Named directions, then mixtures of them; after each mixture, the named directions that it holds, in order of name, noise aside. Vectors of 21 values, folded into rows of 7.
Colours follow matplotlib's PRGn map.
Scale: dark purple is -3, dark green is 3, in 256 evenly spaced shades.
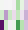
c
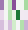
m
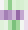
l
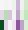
c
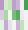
c, m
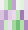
c, l, m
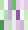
c, m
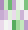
l, m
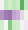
l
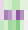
l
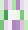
c, l, m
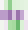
l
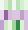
c, l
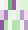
c, l, m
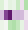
l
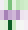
l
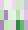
c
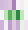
l, m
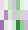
c, l, m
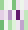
c, l, m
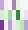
c, l, m
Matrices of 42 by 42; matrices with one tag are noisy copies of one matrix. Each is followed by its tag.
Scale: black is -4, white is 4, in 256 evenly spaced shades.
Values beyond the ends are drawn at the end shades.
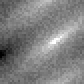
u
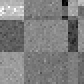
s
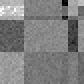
s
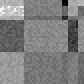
s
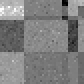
s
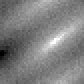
u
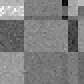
s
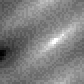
u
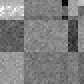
s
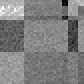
s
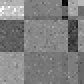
s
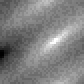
u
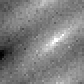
u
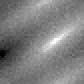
u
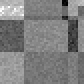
s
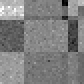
s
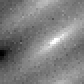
u
